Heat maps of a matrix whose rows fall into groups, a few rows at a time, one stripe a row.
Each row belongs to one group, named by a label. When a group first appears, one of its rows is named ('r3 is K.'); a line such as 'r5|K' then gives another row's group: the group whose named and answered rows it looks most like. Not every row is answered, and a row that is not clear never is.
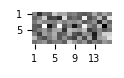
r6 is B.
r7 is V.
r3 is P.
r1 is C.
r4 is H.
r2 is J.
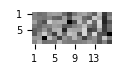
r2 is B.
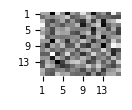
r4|V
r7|V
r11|H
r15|V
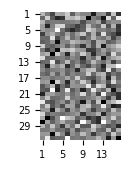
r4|C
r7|H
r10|C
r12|V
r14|B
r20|H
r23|V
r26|V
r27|C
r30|J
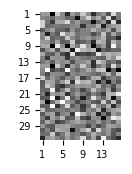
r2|J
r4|V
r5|J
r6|C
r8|P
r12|B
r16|B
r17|V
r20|H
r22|H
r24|H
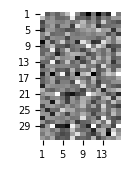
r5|J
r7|B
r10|H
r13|H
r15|J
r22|B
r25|C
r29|J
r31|P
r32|J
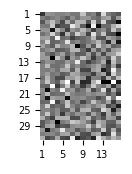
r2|B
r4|J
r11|V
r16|P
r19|H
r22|B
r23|H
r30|C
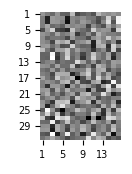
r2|B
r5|J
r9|P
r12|H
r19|B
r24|C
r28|H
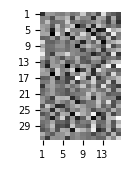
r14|B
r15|P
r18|J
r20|J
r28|J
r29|J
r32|B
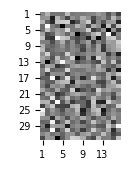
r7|C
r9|V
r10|V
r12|P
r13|C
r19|B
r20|P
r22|H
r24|J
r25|V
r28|H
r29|B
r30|H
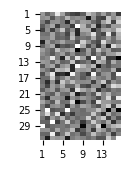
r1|C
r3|B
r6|J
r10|P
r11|V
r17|H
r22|B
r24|B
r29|V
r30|P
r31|H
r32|B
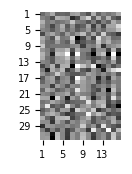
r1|J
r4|V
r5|V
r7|P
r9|V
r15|B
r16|C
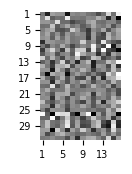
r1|B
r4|H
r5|J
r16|B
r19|H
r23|V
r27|H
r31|C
